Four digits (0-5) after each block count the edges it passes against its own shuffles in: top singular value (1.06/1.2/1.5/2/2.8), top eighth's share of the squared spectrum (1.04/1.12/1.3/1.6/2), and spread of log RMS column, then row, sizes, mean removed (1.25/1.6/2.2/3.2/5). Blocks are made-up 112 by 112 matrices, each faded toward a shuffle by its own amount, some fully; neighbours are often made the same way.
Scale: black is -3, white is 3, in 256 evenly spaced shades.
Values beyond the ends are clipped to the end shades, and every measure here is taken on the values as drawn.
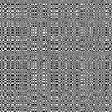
5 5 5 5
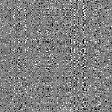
5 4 3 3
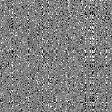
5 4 3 2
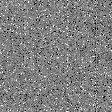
3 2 1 0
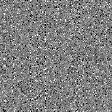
3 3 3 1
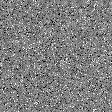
0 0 0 0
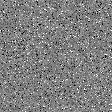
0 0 0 0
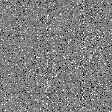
2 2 2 0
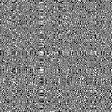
5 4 3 3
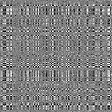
5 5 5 4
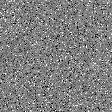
3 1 0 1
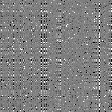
5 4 3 2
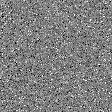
0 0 0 0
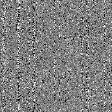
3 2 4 0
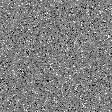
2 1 0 0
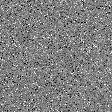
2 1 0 0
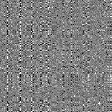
5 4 4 3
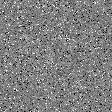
1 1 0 0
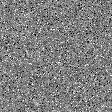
0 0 0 0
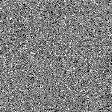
2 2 1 1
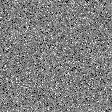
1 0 0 0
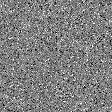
1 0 0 0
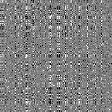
5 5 4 3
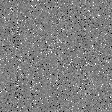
2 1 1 0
